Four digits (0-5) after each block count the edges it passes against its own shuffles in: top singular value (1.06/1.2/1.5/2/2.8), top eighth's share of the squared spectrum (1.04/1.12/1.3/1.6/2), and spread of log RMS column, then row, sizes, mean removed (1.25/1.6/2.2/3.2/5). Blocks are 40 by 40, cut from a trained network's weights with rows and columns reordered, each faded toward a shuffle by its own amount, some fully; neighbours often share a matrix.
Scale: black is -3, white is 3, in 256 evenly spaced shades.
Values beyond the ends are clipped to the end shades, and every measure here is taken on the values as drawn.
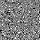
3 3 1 1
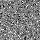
1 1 0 0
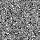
0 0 0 0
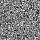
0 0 0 0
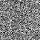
2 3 0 1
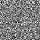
3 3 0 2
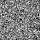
2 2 0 1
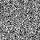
1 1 0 0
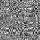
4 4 1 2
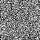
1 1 0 0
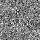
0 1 0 0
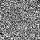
3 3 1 1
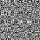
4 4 1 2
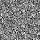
2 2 0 0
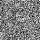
1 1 0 0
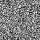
2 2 0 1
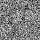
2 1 0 0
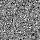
0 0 0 0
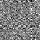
3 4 1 2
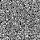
2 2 0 0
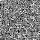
0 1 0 0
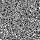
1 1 0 0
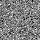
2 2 0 0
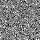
1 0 0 0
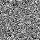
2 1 0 0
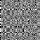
4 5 2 2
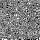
2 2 0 1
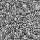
3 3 0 0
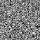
2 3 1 2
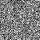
2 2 0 0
